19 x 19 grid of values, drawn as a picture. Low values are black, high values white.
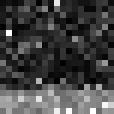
The centre is the smoothest part. The values are skewed, with a long tail toward high values. A horizontal seam about 80% of the way down splits the table, and the bottom part is higher.
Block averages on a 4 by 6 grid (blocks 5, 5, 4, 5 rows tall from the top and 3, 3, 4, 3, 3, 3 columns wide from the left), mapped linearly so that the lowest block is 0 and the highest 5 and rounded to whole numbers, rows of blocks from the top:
0 1 2 0 0 1 / 1 1 1 1 1 1 / 1 1 1 0 0 1 / 4 4 5 4 5 5
